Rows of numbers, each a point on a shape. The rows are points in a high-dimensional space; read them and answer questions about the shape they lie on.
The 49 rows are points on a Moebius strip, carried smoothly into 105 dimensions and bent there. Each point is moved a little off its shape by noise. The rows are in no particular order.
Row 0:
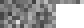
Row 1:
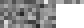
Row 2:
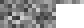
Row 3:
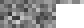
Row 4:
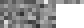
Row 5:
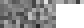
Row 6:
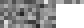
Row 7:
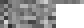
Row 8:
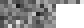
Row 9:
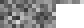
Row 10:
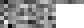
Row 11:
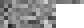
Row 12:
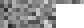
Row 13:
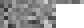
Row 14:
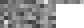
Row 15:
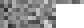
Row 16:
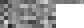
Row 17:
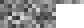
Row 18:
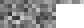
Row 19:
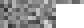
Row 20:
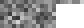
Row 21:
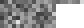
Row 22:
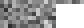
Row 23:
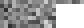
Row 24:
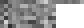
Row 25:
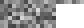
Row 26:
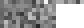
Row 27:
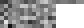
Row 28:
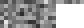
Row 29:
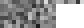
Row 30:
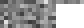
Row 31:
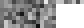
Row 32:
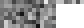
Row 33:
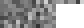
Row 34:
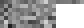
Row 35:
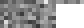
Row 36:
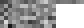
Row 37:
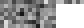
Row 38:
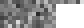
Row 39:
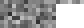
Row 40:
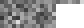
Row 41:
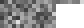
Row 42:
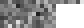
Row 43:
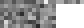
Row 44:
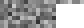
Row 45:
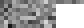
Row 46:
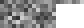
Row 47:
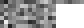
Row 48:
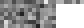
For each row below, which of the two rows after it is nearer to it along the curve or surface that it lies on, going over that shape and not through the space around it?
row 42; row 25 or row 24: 25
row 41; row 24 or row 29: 29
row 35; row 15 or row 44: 15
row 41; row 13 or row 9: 9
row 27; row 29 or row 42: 29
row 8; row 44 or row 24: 44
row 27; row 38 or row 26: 26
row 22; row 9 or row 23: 23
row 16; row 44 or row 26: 26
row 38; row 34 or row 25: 25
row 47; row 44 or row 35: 35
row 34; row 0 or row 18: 18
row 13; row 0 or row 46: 46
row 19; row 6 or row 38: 6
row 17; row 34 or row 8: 8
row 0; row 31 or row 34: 31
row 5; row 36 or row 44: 36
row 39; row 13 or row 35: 13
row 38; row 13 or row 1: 1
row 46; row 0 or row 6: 0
